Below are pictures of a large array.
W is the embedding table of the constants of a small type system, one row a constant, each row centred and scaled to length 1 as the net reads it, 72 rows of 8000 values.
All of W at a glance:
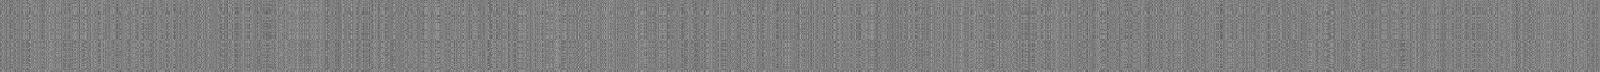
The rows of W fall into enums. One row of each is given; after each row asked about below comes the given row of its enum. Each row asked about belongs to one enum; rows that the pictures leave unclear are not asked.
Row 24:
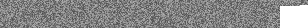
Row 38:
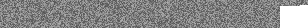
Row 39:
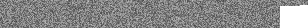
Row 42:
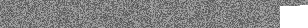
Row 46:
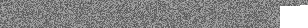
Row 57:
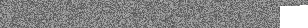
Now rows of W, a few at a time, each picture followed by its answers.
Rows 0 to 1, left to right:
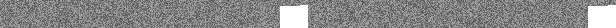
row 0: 42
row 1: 38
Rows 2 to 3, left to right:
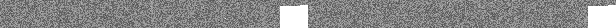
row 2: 42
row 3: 46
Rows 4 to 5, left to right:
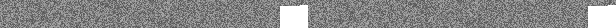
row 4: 38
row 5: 38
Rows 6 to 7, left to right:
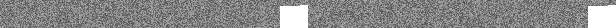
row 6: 42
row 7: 24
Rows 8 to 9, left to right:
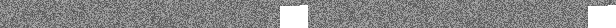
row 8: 24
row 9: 38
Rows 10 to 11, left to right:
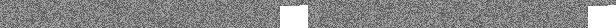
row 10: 38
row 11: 57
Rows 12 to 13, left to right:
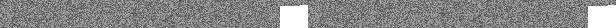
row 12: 57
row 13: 57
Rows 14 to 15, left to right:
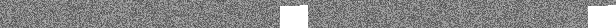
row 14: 39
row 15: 42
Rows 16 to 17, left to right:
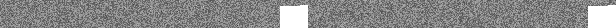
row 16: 42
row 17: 24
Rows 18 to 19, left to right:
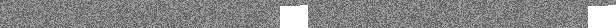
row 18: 46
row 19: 42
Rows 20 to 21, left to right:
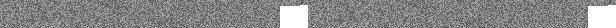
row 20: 38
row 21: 38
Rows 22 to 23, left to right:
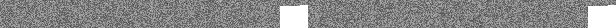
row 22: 42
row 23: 57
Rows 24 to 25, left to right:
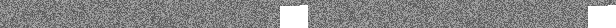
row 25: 38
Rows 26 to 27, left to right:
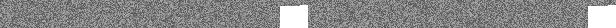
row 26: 57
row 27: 38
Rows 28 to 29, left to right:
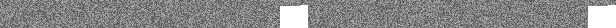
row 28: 24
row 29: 39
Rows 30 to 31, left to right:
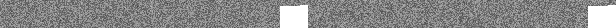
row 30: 42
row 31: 24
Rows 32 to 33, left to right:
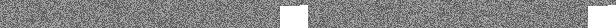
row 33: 39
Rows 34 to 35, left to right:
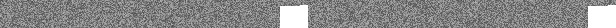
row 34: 57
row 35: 38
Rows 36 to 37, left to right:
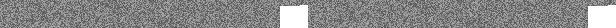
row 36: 38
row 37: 38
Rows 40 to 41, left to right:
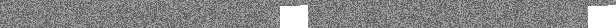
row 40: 46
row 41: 42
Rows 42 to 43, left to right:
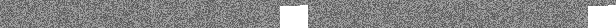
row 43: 46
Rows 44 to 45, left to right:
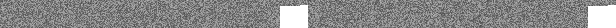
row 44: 46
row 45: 57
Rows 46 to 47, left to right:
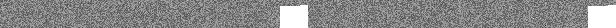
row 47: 42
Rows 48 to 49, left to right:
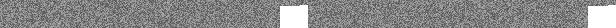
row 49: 46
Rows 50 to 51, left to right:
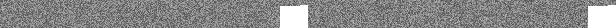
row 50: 46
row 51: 39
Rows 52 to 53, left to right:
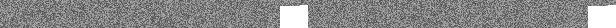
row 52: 24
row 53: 42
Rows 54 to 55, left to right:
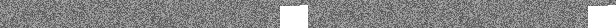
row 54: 24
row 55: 24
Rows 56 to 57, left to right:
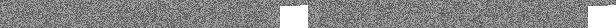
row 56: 46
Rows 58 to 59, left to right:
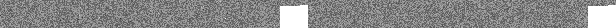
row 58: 42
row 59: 46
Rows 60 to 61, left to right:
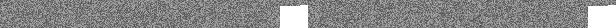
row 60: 46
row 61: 57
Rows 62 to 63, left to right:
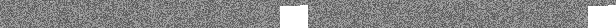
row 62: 42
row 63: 46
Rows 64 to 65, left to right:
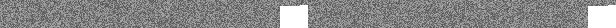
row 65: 46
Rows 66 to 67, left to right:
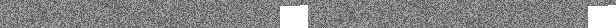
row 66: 38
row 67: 38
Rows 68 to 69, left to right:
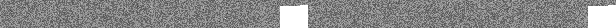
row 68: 42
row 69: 46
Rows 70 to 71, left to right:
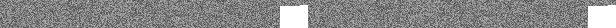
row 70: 39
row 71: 39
